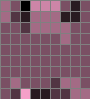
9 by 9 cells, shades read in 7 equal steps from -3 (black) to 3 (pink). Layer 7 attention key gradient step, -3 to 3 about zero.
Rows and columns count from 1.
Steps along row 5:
same same same same same same same same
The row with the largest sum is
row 3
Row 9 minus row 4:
0 -1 3 -2 -2 -1 -2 1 1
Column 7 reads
0 -2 1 1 0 0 0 1 -1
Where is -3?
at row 1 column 3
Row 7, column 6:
0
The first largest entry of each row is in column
4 1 4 7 1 1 1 2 3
